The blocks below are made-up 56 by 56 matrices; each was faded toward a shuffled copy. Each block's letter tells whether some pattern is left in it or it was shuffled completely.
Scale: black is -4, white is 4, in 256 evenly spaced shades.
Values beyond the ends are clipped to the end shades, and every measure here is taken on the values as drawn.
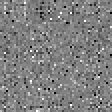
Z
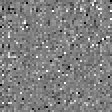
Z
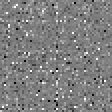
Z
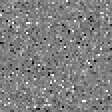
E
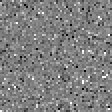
E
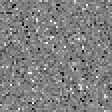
E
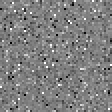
E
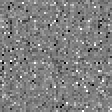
Z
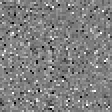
Z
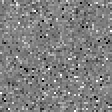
E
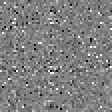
Z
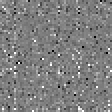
Z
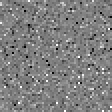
E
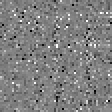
Z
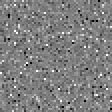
E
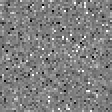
E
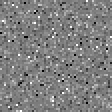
E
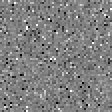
E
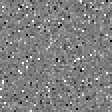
E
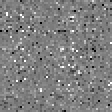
Z
